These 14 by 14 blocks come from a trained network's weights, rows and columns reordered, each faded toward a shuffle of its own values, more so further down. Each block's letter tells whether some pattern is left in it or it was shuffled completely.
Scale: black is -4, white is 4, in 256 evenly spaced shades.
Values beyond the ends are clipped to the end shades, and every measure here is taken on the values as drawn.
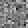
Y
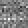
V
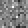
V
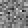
Y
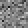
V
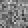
Y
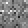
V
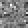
V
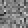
V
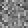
V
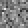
Y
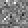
Y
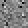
Y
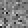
Y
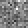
Y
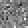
Y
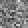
V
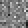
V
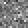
Y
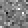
Y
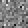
Y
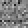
V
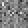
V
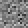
Y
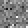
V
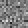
V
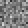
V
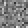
Y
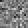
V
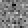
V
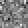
Y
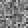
Y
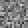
Y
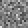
Y
